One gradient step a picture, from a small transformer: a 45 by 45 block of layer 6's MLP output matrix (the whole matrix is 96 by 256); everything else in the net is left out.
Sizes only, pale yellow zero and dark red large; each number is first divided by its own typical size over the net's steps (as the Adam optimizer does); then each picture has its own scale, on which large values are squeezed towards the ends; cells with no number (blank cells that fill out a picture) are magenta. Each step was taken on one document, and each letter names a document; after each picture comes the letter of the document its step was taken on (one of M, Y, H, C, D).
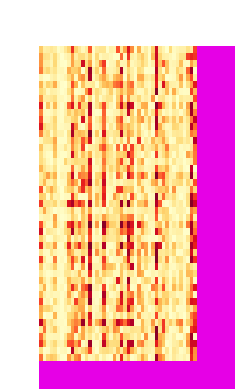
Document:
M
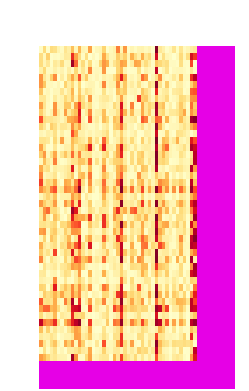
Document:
M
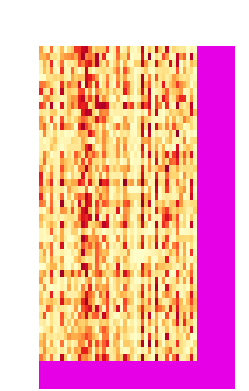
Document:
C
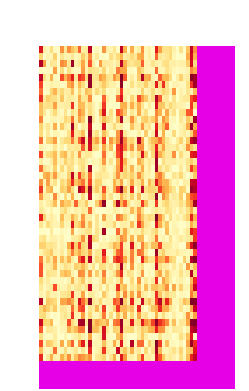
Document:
M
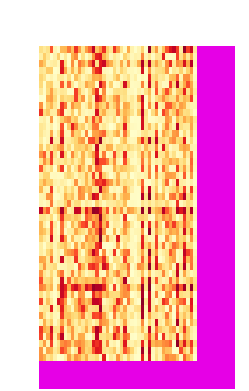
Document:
C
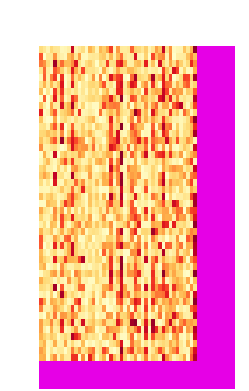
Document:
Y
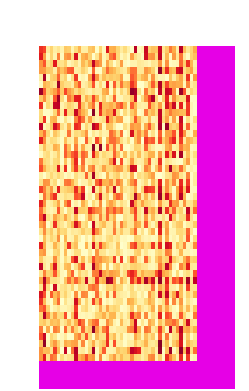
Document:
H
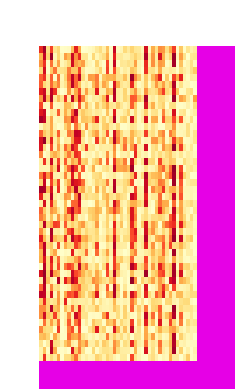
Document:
H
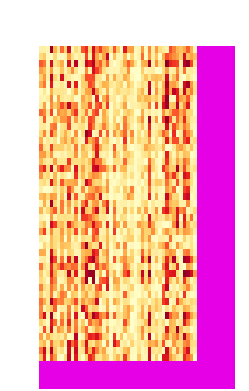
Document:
C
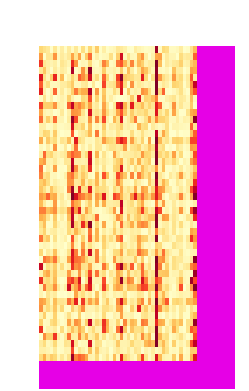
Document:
M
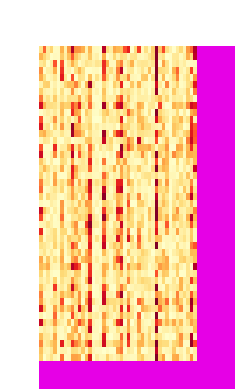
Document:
M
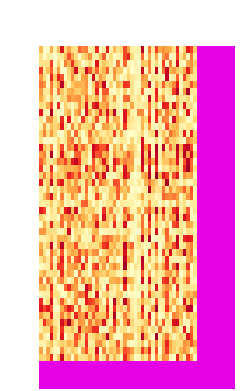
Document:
C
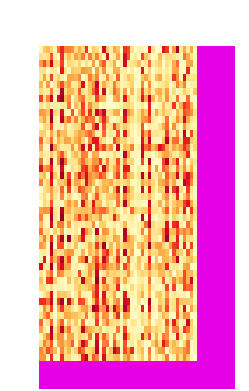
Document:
C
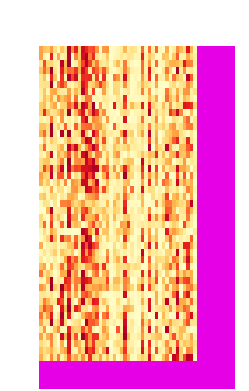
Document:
C
